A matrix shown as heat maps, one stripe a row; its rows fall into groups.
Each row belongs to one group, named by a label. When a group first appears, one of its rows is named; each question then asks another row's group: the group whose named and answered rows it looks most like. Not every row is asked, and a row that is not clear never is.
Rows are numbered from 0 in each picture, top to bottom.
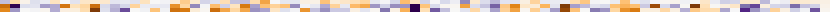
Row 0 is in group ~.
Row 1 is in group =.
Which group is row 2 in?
=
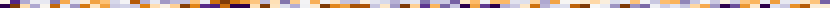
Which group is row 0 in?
=
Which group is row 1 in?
~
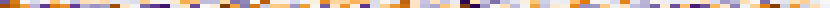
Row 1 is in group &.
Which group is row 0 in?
~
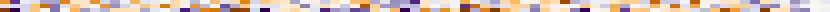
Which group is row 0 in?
=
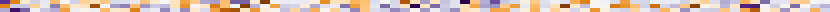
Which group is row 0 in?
~
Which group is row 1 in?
=
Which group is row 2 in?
=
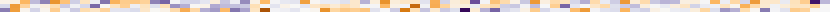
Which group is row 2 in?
~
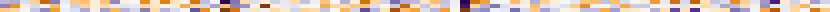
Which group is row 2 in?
&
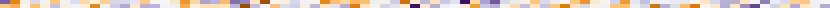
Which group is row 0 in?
~
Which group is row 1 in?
=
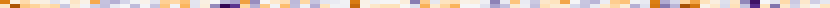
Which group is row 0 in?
=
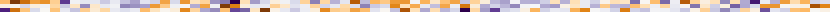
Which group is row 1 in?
&
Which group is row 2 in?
~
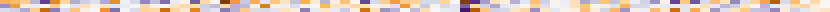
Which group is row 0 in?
&
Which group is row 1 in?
~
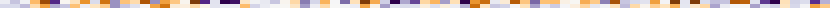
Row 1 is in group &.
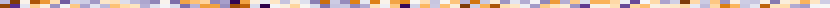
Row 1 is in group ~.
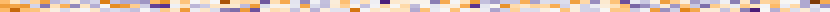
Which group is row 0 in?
&
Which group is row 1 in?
&
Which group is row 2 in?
=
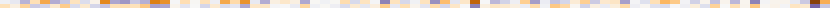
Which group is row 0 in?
&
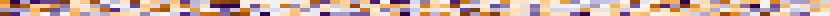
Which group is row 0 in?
=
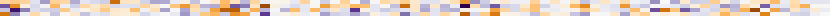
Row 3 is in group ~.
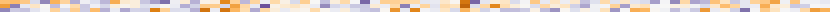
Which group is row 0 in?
&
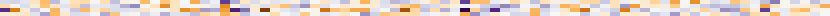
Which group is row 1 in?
&
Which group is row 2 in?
~
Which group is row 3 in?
&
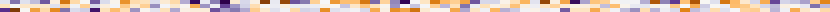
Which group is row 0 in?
=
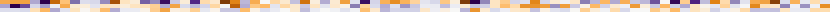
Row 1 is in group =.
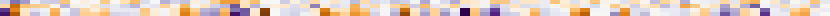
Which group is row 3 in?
~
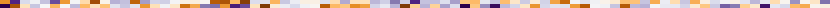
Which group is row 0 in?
=
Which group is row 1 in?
~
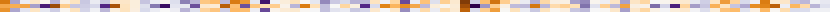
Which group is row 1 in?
&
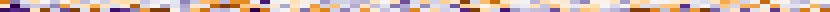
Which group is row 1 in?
=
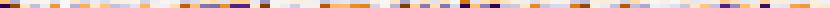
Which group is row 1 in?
~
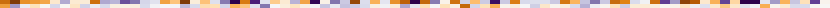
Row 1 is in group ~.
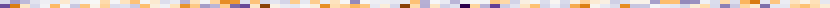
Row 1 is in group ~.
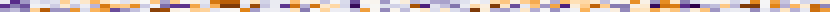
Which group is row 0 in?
=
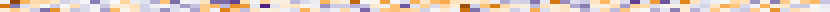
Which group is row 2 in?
&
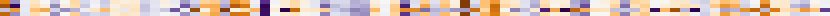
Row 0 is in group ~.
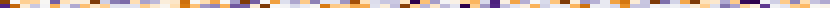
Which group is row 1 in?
~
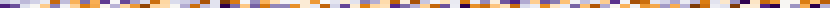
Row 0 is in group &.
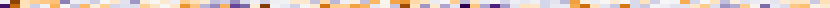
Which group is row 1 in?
~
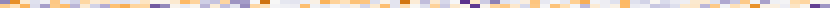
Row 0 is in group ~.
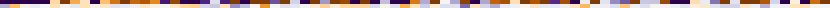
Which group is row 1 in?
~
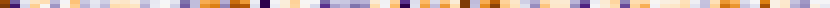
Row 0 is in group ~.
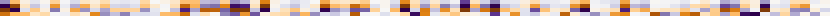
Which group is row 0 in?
~
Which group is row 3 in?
=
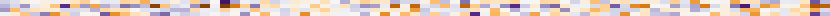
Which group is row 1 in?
&
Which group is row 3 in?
&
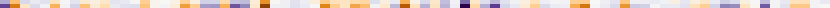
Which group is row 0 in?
~
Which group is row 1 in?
~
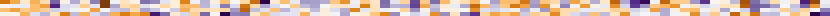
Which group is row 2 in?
=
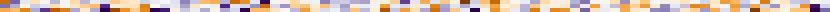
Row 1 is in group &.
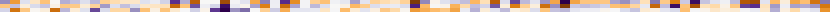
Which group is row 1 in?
=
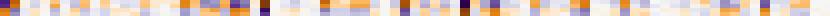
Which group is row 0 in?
~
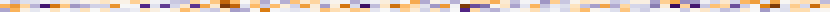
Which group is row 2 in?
~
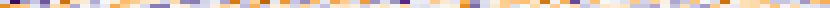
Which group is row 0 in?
=
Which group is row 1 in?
&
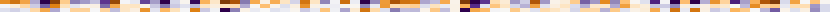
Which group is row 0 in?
&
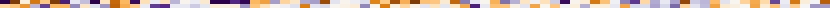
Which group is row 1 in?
&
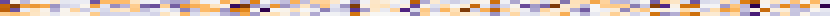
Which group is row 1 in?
=
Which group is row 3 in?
=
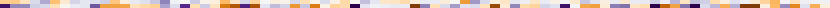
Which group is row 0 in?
&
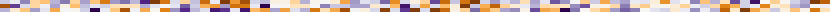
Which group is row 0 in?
&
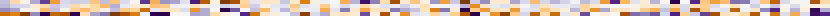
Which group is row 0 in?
&
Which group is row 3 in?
&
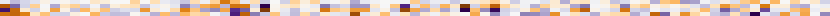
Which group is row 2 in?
~
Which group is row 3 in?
=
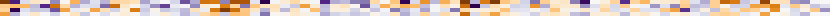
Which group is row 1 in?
&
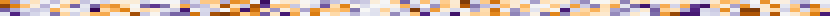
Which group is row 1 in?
&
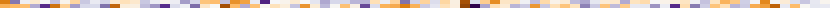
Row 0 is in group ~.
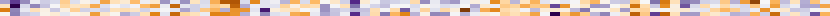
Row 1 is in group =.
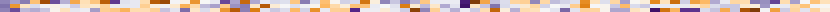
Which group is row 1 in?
~
